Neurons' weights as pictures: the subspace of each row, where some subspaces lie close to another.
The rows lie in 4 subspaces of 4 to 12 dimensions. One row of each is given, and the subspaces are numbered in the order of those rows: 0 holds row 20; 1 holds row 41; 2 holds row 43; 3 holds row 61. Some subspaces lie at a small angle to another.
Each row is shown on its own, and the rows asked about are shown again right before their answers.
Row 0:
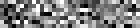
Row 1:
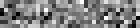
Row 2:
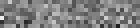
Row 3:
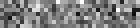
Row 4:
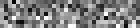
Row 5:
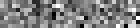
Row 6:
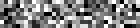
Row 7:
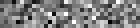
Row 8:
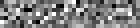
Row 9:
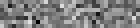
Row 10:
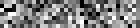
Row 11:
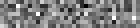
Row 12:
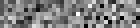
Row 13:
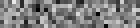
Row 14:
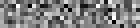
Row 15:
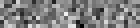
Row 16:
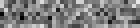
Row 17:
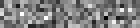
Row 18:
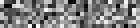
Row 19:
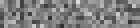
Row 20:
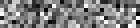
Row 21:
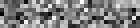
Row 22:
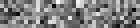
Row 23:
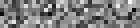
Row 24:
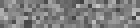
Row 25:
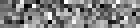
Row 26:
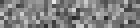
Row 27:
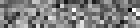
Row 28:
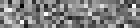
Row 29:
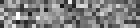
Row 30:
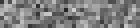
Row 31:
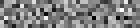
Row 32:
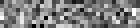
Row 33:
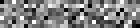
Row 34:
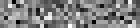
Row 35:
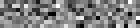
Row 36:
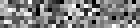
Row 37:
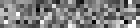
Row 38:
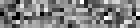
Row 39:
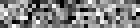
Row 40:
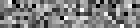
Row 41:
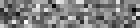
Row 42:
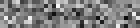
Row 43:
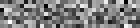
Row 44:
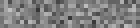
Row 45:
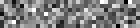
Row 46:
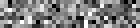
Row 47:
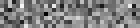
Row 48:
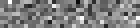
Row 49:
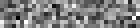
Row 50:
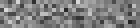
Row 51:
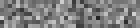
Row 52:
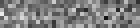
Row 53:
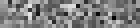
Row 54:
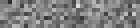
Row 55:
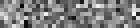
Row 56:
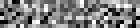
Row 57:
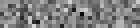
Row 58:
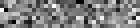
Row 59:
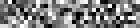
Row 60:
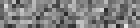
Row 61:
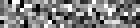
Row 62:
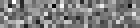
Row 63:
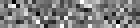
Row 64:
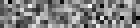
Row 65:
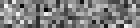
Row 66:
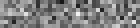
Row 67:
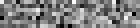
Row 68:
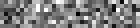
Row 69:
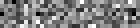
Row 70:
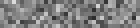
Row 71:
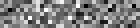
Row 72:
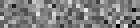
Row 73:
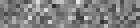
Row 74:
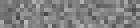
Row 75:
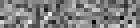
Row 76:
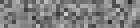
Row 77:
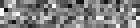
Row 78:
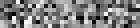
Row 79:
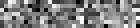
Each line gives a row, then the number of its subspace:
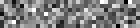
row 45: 2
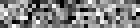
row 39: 3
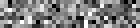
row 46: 3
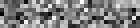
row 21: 2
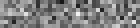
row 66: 3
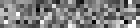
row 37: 0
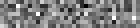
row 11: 3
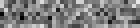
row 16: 2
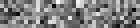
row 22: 1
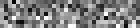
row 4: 0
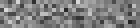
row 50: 0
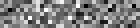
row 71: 3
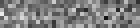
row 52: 2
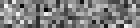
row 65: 0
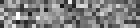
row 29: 2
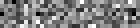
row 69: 2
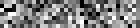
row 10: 3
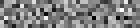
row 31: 2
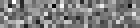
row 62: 1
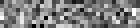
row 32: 2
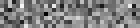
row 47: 1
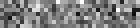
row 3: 3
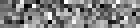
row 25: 3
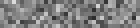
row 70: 3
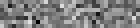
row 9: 1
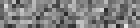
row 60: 0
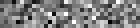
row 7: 3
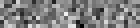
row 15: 0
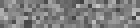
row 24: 1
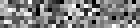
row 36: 3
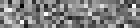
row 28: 1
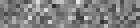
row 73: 3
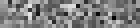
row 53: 3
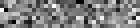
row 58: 1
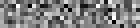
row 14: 3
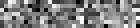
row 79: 3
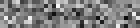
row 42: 2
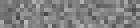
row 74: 0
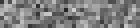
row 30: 2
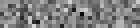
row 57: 2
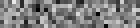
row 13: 3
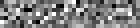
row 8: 2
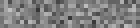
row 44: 1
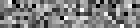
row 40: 3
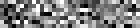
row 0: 1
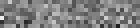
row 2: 2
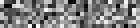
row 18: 2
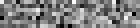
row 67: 2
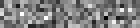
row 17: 2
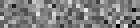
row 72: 2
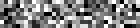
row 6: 3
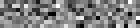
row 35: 2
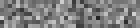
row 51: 0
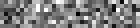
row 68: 3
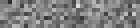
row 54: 3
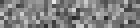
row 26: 0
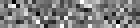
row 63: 2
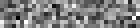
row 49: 2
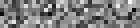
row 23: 2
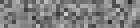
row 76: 2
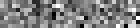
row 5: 2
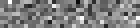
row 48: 3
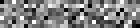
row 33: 2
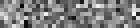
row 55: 1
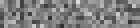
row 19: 2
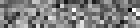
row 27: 2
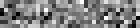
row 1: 0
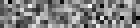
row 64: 3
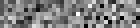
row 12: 3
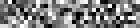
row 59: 3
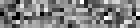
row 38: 0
